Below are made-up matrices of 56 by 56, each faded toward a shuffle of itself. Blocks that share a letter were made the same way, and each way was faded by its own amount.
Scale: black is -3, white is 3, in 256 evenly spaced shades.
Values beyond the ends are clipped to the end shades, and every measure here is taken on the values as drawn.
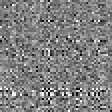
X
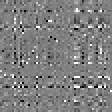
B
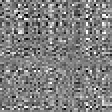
X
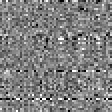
X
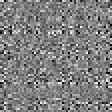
X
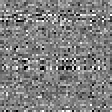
X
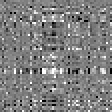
B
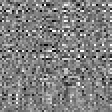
X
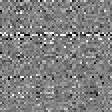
X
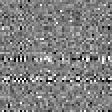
X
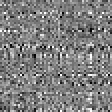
X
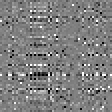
B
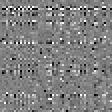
B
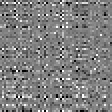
B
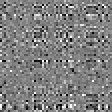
B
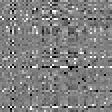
B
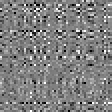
B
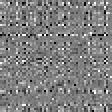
B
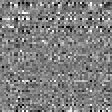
X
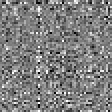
X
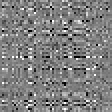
B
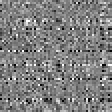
X
